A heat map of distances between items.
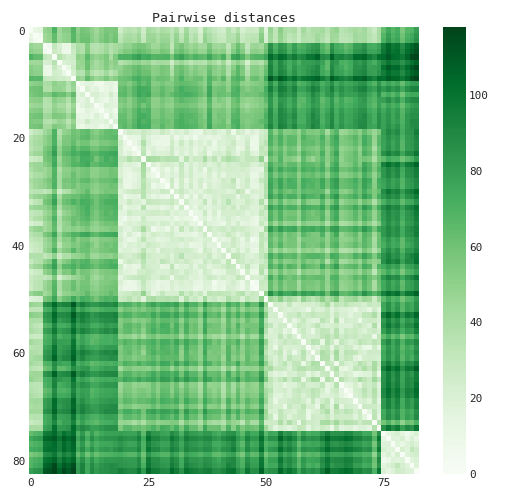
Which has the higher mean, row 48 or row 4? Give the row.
4
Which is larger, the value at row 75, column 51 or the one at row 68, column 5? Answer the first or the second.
the second
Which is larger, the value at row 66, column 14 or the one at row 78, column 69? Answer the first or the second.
the second
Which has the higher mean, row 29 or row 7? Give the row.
7
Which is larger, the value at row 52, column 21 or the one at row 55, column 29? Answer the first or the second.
the second
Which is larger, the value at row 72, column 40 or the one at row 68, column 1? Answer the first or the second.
the first
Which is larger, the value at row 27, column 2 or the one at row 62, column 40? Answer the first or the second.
the second
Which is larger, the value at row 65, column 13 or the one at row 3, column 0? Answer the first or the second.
the first
